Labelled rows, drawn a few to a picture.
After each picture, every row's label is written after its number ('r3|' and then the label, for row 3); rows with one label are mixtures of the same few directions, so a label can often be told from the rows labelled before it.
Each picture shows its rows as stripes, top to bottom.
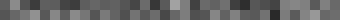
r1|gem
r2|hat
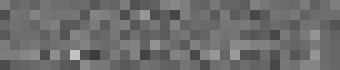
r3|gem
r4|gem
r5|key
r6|hat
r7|gem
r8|hat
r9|hat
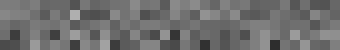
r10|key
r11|hat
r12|hat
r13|key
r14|hat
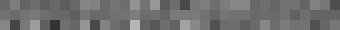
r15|gem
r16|key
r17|key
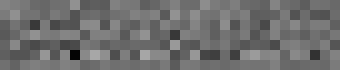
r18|hat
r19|key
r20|hat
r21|gem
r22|gem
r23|hat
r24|gem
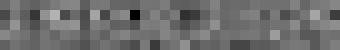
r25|key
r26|key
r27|key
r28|hat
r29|gem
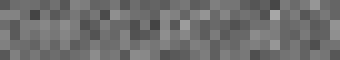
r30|hat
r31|hat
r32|gem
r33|gem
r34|hat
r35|gem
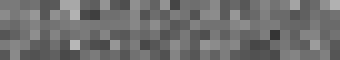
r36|key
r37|hat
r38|gem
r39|hat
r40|hat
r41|gem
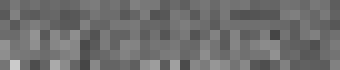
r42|gem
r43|gem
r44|key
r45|hat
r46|hat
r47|hat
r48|key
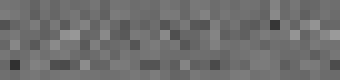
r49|hat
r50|hat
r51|hat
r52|key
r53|key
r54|hat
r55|key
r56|gem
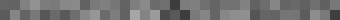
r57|gem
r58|gem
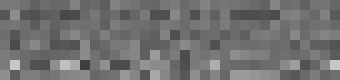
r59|hat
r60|gem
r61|hat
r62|key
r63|key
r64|gem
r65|key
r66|gem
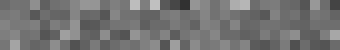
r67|gem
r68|hat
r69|hat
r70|key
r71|key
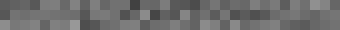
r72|key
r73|gem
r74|hat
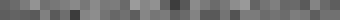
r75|gem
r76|hat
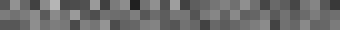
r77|key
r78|hat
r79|hat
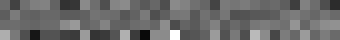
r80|key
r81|gem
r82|key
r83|gem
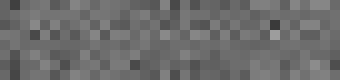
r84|key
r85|gem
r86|hat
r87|hat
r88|gem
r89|key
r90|key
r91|key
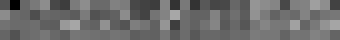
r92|key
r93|gem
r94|key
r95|key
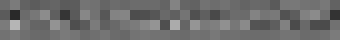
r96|gem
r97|key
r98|key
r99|key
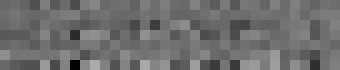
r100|hat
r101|key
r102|gem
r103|hat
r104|hat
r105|hat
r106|hat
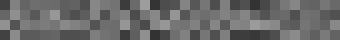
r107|gem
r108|key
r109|gem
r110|gem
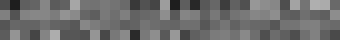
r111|key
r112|gem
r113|hat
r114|key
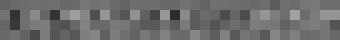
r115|hat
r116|key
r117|key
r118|hat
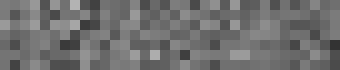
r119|hat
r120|key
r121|hat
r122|hat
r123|key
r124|gem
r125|key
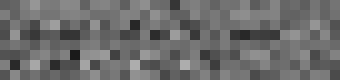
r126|gem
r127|gem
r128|key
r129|gem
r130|hat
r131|hat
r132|key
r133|gem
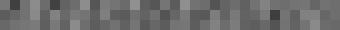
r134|key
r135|hat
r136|hat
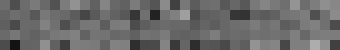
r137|key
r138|gem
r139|key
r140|key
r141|key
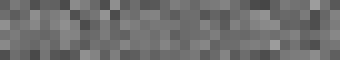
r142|hat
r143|hat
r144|hat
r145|key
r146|hat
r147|hat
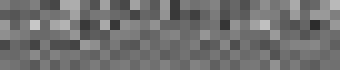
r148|key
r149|key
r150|hat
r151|hat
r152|hat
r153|hat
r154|hat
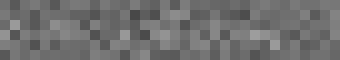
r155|key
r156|gem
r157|key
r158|gem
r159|hat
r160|gem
